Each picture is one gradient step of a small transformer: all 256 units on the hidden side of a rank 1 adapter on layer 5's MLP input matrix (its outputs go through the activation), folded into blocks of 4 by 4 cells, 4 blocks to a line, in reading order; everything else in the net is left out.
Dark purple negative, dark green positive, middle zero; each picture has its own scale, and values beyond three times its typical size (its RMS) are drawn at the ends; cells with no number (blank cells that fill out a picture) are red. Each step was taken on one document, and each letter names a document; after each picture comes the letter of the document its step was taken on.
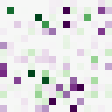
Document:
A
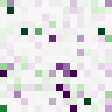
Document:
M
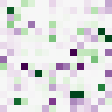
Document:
M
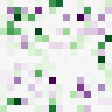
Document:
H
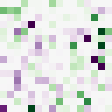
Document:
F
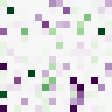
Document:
A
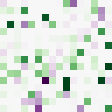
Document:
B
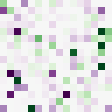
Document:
F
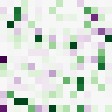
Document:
H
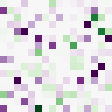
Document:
F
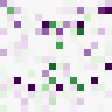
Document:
A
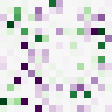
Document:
H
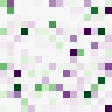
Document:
M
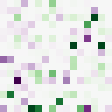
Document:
F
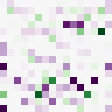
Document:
A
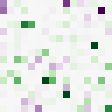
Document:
B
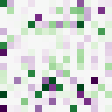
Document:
A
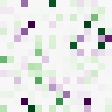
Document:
F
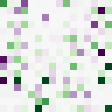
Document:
B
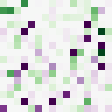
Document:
F
